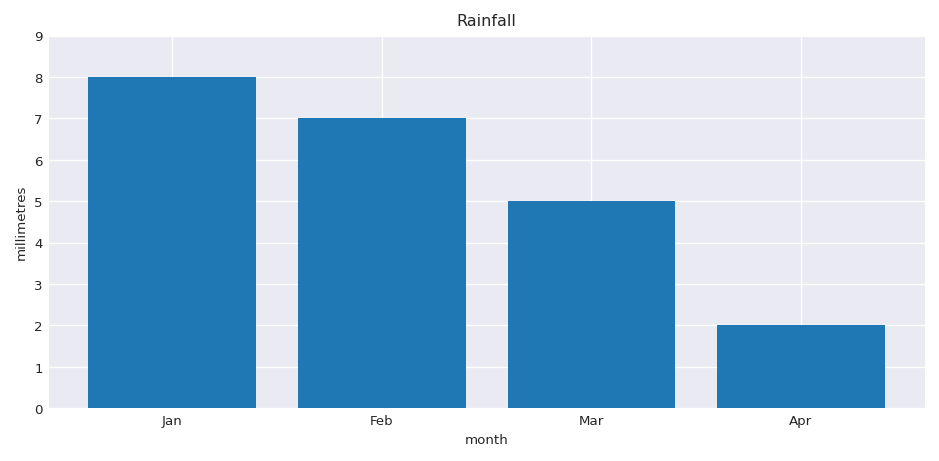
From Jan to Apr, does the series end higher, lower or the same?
lower
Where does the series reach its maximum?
Jan
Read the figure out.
Title: Rainfall
x-axis: month, ticks Jan Feb Mar Apr
y-axis: millimetres, ticks 0 1 2 3 4 5 6 7 8 9
Values:
8 7 5 2
